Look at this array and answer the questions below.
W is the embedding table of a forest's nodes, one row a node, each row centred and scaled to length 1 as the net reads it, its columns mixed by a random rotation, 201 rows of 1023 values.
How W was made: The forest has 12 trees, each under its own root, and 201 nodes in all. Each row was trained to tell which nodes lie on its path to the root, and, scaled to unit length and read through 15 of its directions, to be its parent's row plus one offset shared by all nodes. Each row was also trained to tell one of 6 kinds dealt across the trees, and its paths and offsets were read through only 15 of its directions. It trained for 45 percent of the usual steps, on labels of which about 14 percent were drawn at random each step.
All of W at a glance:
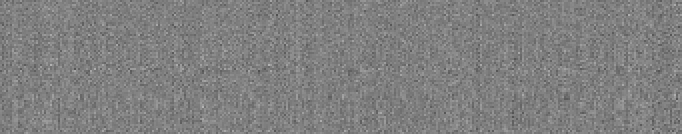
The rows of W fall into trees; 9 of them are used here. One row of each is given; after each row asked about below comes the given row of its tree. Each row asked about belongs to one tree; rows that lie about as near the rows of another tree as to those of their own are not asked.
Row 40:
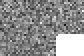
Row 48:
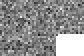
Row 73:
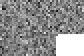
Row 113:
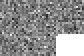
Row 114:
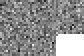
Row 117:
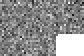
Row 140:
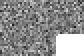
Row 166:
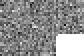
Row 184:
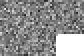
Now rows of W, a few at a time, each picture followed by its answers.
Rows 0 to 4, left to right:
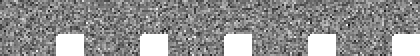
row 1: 184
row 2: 40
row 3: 113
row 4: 113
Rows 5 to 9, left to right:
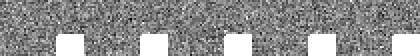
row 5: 184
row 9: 140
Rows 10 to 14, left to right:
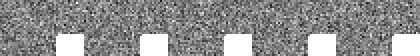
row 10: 73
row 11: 184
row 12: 140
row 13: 166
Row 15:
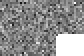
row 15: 113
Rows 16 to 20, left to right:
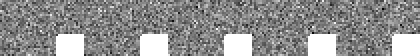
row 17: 166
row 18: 117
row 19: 140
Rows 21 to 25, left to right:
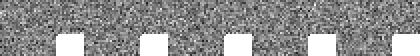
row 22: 166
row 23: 166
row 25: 184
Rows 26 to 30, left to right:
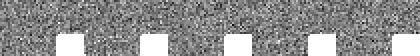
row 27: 117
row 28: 113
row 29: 166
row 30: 140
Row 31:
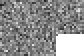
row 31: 114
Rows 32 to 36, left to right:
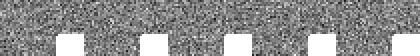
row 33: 114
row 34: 117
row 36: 114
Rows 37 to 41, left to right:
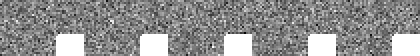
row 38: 114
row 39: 140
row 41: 48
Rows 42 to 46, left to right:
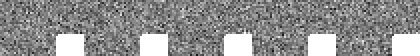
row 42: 113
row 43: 48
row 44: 184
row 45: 117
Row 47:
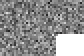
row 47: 140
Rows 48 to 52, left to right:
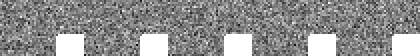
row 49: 166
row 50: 166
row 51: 73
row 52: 184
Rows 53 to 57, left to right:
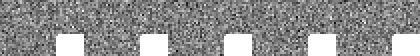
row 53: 73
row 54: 140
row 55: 166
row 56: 114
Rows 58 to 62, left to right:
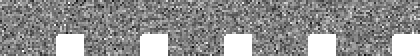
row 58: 117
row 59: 40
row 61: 117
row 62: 184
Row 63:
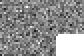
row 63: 166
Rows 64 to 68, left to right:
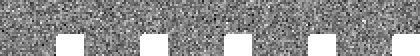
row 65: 40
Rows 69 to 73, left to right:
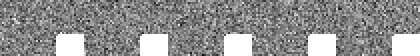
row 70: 117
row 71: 113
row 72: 114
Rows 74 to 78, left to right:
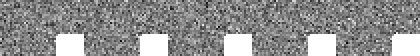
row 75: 140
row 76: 73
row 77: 140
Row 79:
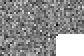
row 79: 114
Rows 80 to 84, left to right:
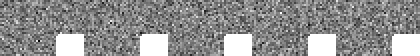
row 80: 114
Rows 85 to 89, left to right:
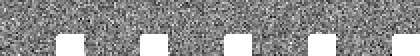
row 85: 114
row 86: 117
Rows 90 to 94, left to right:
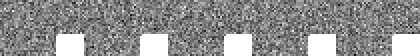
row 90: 184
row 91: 114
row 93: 114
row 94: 140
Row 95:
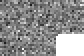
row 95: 166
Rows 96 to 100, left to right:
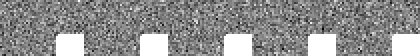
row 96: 166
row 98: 114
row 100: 117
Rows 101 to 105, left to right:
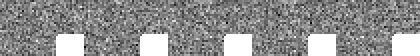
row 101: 117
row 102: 166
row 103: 113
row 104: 113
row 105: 40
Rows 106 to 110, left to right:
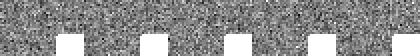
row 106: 48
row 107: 166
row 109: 140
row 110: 73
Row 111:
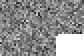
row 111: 48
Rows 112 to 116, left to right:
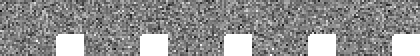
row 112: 117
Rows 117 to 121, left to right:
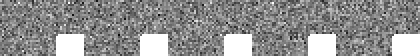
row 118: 48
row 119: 113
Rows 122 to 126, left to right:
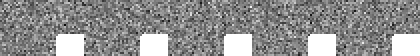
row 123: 114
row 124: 184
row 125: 113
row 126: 114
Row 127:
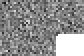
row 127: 114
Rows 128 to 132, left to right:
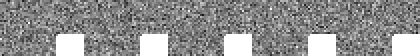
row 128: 184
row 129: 48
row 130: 166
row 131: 140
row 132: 113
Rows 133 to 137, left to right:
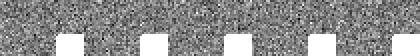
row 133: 48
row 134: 166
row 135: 114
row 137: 140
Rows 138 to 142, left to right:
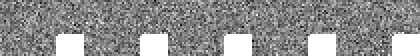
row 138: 48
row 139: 184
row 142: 48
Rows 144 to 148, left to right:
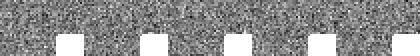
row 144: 140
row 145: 166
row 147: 114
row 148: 184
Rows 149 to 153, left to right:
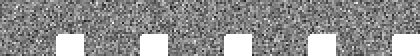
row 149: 114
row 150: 184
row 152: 166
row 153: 184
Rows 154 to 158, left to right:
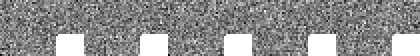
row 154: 114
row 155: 117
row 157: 184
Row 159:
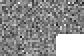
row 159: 117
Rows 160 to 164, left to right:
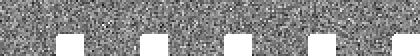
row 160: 184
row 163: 166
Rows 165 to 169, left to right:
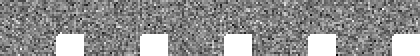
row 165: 114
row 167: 113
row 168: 140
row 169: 166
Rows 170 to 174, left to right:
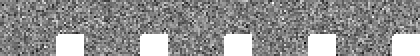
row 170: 140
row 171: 184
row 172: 48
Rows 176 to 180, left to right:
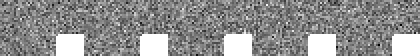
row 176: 113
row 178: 184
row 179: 117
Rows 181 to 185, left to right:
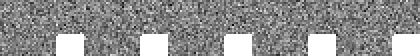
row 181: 166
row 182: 73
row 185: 140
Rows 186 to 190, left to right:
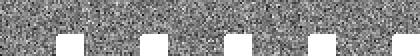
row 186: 166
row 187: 140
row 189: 48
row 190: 114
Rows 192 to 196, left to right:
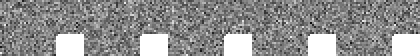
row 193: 184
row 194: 166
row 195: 113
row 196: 113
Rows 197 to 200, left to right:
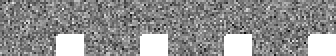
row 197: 114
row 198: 48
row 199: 113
